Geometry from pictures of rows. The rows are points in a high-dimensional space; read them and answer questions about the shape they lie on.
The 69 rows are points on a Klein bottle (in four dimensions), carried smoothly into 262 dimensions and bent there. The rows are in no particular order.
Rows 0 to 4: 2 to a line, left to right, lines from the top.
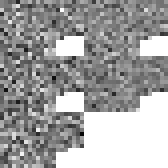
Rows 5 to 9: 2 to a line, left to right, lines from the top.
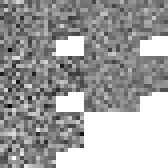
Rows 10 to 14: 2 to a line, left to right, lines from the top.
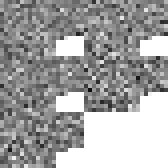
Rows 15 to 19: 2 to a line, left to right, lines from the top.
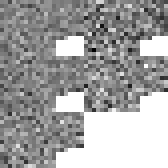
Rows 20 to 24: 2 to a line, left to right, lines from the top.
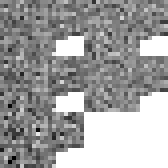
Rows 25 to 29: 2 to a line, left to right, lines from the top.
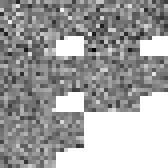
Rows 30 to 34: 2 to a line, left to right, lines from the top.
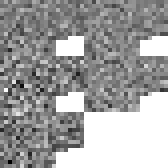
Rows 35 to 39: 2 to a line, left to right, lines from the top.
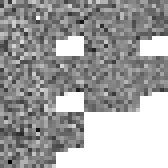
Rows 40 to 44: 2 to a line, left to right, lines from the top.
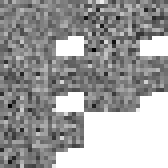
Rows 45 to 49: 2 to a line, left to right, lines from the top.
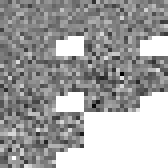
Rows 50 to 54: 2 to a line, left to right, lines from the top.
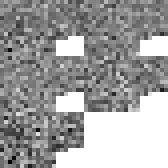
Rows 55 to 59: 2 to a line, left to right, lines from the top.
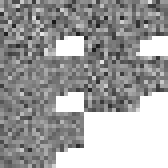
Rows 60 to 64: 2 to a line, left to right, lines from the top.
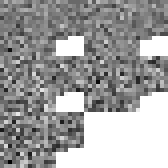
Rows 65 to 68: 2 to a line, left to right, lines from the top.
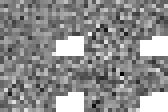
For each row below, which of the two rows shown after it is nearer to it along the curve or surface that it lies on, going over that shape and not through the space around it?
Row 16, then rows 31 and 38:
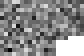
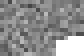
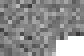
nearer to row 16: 31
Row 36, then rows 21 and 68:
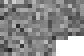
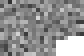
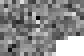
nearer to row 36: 21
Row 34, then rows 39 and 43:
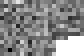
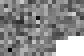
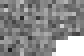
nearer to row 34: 43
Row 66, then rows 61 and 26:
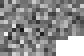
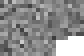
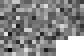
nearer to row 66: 26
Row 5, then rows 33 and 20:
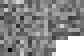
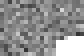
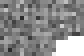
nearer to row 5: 20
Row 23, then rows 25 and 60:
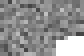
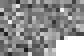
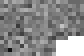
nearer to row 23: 60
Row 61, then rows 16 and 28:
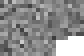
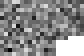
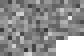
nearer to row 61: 28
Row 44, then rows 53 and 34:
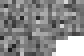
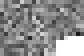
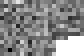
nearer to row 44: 34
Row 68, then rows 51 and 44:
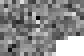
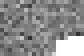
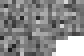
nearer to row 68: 51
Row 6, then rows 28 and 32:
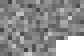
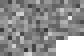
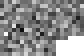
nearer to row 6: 28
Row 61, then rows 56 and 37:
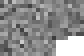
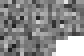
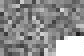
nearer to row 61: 37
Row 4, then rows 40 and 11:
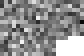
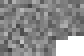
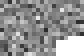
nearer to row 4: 11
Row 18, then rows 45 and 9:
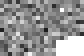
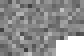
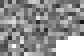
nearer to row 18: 9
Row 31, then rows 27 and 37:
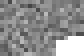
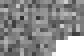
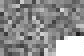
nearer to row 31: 37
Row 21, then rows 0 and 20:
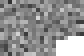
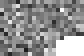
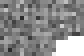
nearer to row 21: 0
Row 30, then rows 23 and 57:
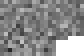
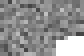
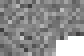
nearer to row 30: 23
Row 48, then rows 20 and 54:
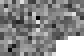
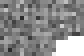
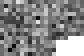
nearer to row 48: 54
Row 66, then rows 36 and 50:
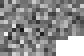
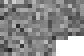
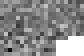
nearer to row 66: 50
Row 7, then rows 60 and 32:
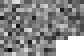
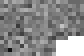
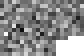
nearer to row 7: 32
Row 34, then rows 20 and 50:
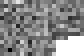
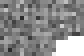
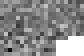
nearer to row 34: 20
